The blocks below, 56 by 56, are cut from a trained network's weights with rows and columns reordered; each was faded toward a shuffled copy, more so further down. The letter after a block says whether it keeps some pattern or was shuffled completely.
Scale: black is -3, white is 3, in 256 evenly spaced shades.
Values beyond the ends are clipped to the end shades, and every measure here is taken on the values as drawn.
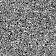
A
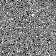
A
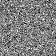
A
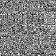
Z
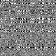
Z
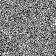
A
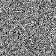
Z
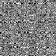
Z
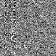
Z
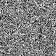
A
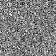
Z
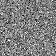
A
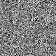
Z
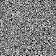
Z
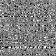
Z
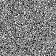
A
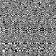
Z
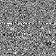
Z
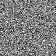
A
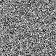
A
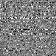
Z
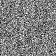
A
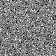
A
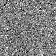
A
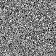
A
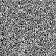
Z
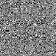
Z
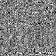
Z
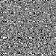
Z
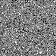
A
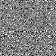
Z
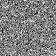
A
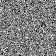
A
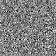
Z
